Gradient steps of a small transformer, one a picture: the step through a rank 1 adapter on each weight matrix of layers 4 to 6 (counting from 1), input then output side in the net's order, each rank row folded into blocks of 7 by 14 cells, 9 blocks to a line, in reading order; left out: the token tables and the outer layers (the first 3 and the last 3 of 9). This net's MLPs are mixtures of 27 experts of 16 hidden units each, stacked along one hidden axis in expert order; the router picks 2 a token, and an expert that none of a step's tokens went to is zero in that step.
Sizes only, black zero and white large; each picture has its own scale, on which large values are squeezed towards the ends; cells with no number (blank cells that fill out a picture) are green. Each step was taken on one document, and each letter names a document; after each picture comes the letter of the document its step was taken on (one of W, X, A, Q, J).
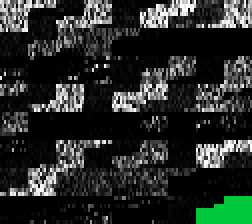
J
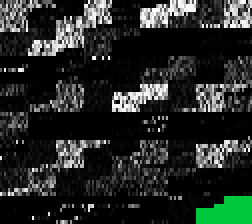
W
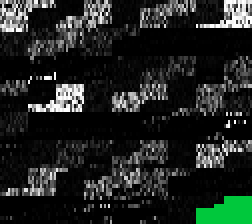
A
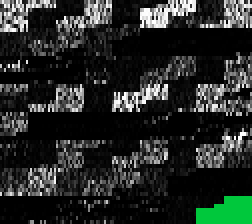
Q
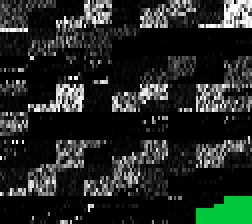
W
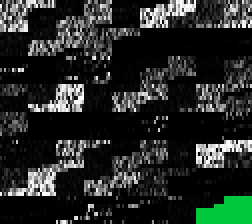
J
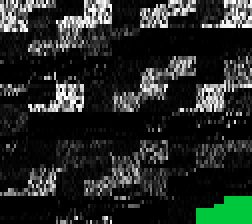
A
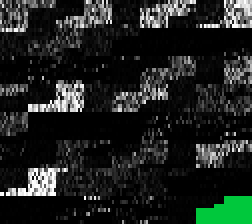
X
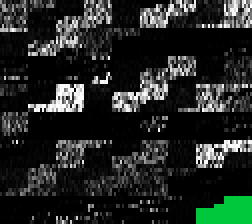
J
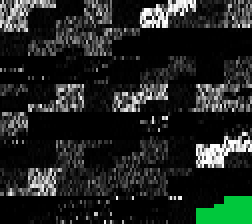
Q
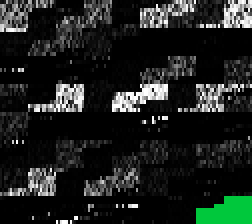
W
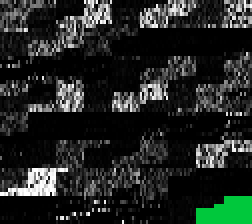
X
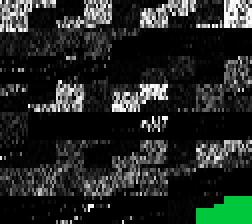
W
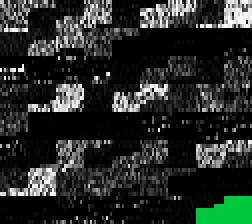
J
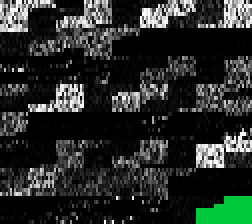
Q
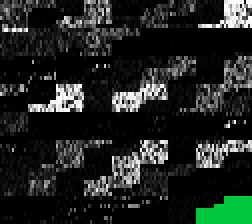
A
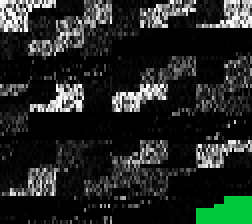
A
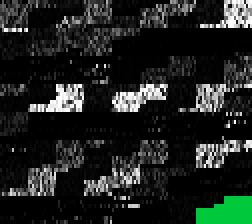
A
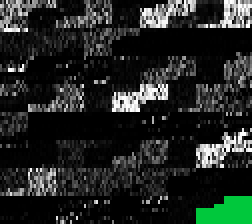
Q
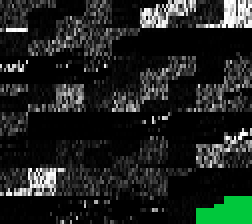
Q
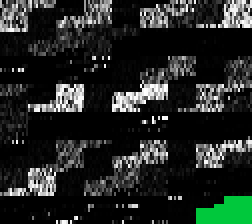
W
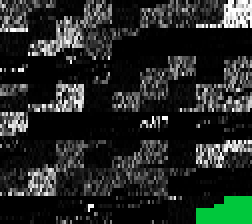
J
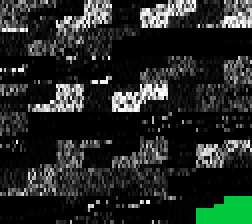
J
